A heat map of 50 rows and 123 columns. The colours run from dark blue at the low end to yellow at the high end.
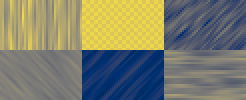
It is made of 2 by 3 panels. Panel 1,1: high, streaked downward. Panel 1,2: very high, checkered, faint in contrast. Panel 1,3: low, slanting up to the right. Panel 2,1: middling, slanting down to the right, faint in contrast. Panel 2,2: very low, slanting up to the right, faint in contrast. Panel 2,3: middling, streaked across.
